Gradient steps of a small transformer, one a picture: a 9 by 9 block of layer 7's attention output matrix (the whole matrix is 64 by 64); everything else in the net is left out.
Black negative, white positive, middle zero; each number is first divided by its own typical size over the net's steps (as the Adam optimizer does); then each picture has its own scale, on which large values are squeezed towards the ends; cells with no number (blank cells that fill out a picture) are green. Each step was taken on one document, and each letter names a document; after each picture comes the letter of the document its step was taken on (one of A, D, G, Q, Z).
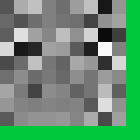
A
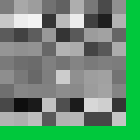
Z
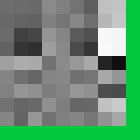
A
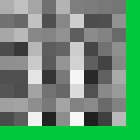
Z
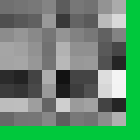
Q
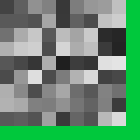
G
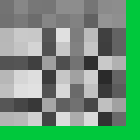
G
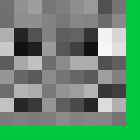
A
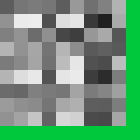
Z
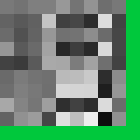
G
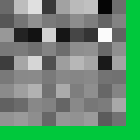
A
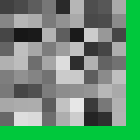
Z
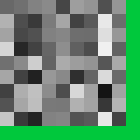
A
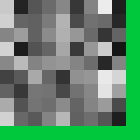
Q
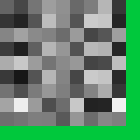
Q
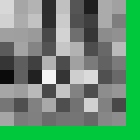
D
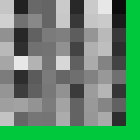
Q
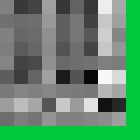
A
